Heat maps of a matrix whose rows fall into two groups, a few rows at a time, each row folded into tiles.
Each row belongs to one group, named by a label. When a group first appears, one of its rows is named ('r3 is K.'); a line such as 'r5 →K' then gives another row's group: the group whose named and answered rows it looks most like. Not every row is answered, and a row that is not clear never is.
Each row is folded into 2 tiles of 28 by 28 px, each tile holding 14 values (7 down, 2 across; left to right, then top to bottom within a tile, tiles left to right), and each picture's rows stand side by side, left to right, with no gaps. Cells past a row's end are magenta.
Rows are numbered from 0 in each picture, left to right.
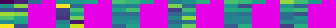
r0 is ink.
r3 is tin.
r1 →tin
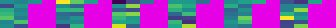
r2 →ink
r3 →tin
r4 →tin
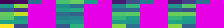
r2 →ink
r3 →ink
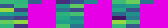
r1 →ink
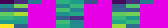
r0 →ink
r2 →ink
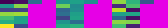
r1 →tin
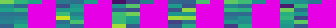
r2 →ink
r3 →tin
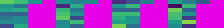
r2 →ink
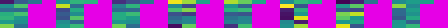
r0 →ink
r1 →tin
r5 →tin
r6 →ink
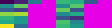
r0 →ink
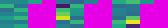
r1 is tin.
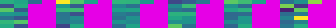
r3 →ink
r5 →tin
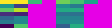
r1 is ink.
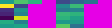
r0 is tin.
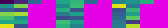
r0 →ink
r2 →tin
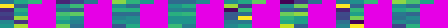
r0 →tin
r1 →ink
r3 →ink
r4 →tin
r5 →ink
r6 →tin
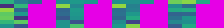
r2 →tin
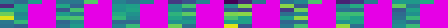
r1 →tin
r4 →ink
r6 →ink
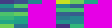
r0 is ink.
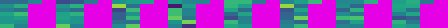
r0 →ink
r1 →ink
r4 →tin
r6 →tin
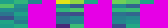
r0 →tin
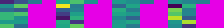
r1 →tin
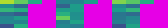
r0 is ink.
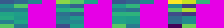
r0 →ink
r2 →ink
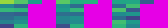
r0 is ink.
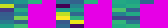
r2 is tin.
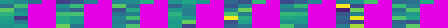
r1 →ink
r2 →tin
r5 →ink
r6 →tin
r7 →tin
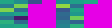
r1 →tin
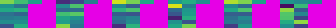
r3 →tin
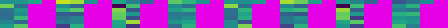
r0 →tin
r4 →tin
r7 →ink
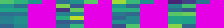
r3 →ink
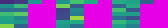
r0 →ink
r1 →tin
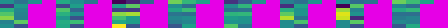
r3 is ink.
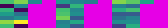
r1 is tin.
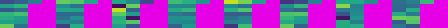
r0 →ink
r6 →tin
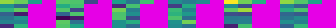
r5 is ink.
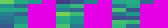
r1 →ink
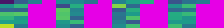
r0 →ink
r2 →tin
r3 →ink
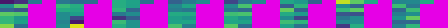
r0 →ink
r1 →tin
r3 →ink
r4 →ink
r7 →tin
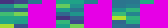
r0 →ink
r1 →tin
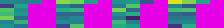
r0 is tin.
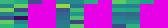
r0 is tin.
